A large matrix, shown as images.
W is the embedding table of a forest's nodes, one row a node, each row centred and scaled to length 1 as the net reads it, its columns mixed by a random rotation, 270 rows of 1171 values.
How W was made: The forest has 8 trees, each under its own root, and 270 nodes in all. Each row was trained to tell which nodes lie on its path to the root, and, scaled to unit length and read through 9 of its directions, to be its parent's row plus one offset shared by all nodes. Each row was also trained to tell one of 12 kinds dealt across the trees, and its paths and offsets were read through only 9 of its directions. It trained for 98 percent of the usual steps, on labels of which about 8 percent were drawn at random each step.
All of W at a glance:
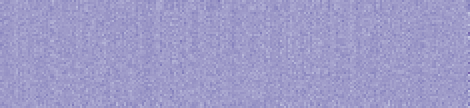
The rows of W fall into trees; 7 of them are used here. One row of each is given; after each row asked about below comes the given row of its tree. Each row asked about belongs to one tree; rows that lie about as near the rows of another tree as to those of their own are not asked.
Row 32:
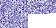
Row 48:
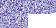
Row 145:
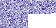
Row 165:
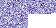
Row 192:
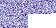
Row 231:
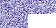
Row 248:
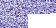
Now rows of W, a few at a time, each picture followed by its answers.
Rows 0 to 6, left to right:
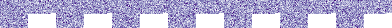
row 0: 48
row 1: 48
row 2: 32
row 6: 48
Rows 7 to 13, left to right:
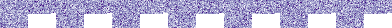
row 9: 231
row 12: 165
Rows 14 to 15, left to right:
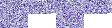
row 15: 165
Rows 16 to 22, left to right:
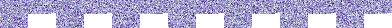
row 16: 32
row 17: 192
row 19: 192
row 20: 165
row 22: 231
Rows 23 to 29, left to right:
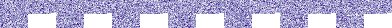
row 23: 145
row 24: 192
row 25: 32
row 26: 48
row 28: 48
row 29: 231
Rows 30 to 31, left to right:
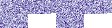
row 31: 231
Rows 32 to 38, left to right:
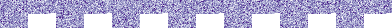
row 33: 231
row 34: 48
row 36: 32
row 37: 165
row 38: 48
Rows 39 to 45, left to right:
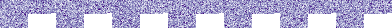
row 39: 192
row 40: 145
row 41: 231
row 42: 32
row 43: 192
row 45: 231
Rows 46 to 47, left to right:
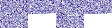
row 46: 231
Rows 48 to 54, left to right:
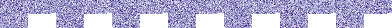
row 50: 48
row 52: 248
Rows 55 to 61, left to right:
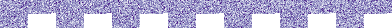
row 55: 231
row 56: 48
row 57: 48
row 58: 231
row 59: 248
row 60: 32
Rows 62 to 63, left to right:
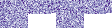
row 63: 248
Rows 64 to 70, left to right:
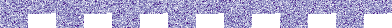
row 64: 231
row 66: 165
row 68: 32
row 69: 231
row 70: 231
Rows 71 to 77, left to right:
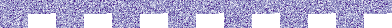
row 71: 48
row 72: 48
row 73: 231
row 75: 32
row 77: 192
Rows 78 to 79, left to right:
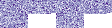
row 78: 192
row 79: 48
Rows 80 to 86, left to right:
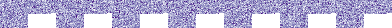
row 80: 32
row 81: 192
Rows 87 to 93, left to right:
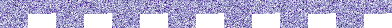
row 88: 231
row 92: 32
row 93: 48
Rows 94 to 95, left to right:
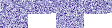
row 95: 165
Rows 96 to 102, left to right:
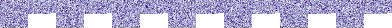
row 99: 48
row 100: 32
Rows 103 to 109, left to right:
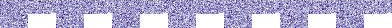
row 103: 48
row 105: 32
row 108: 145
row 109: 32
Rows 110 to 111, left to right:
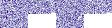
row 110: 231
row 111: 32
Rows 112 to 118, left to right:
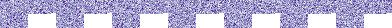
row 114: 48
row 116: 165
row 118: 48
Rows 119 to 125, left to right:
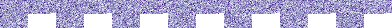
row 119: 48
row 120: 32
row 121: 192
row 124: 48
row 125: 32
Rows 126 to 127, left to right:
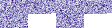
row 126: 231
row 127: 32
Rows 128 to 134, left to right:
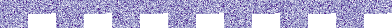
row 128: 231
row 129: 48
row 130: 231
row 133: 145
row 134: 231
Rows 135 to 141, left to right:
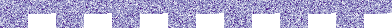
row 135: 32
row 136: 48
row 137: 248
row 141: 231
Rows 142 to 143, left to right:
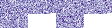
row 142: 48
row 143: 32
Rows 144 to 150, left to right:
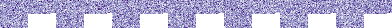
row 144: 48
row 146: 231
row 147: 248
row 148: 248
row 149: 192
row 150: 165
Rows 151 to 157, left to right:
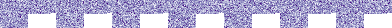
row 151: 248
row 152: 165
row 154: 32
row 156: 48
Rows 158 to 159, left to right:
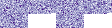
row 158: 32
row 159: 165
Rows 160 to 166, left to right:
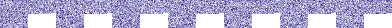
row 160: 231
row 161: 32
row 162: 231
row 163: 192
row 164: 248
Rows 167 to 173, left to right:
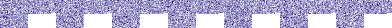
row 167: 231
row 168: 32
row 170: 48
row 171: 231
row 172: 32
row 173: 165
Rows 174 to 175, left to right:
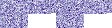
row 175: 48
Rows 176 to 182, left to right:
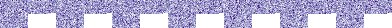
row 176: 32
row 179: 192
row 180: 231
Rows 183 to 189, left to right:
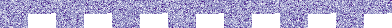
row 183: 165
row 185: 248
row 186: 192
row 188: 48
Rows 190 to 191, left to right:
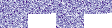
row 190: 231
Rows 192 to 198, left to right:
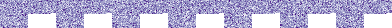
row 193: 192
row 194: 192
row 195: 165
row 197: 248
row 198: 248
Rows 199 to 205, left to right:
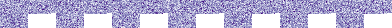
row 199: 32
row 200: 48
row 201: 48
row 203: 231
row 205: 231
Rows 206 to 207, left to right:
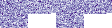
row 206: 48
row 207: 48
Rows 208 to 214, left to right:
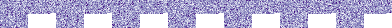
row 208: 248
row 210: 165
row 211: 248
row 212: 48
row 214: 192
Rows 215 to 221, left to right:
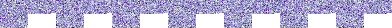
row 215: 48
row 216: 48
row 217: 231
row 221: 248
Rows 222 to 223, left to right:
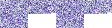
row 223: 231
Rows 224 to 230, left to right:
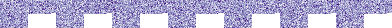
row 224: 145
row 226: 192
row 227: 248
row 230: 145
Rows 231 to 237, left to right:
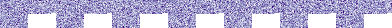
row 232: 192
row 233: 248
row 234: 48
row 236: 231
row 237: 231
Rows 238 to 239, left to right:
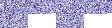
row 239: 48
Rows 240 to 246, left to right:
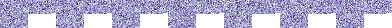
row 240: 145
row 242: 145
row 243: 248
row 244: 231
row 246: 248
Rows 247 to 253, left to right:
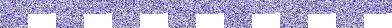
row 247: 231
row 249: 165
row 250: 248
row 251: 32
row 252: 231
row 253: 48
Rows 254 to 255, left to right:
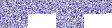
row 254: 48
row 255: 192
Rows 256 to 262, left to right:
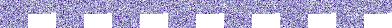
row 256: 231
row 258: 231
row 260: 231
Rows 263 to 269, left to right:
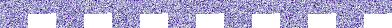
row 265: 48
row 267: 32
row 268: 231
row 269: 48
